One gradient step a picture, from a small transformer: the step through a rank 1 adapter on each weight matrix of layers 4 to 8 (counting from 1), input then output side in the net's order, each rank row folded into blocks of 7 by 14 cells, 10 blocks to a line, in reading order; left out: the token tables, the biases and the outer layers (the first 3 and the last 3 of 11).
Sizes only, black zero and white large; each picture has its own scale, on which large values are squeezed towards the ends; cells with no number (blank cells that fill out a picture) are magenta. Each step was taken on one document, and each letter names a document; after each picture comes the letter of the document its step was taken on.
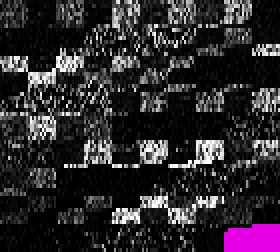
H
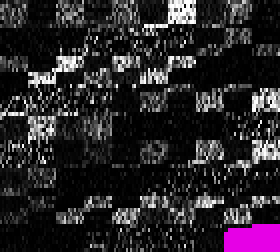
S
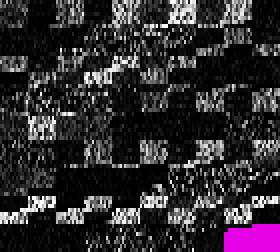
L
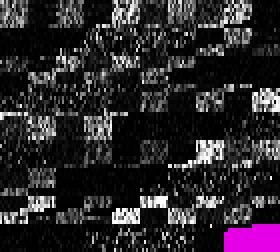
H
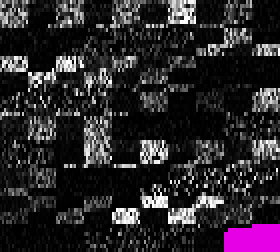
L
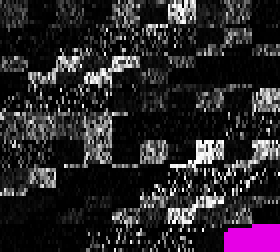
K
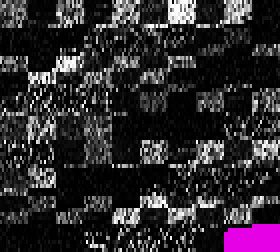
S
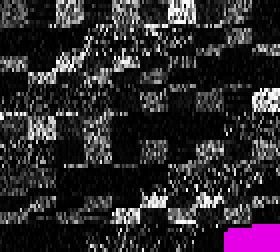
L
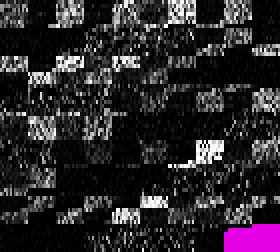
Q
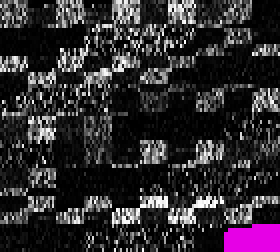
H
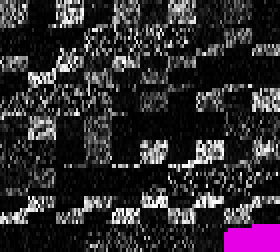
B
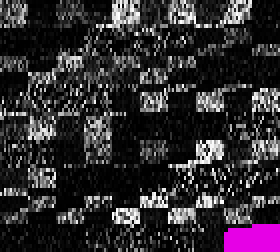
S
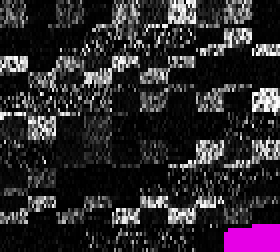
H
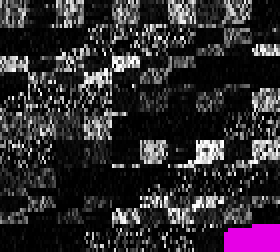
K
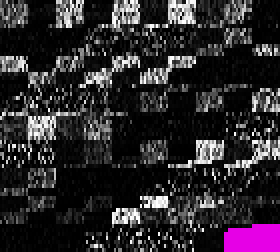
S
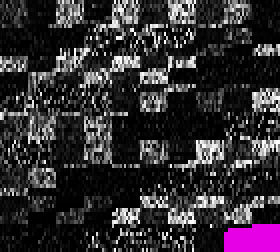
H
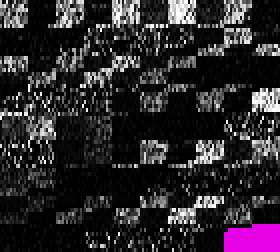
S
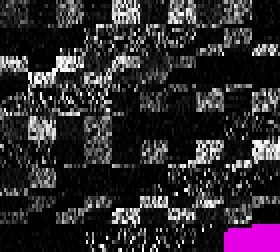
Q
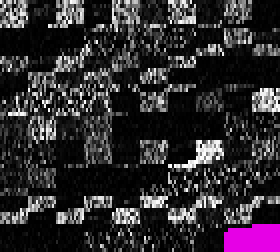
B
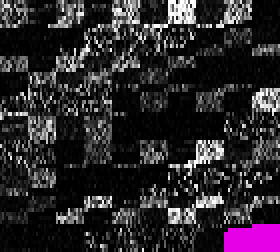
B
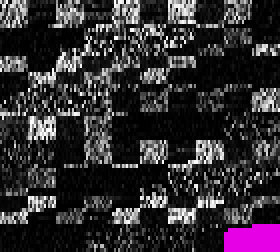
B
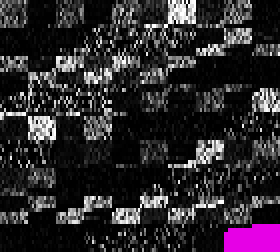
Q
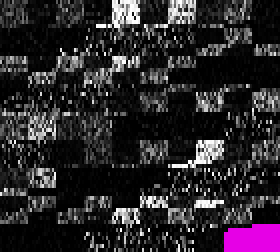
K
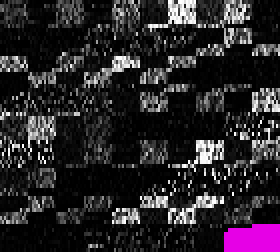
S
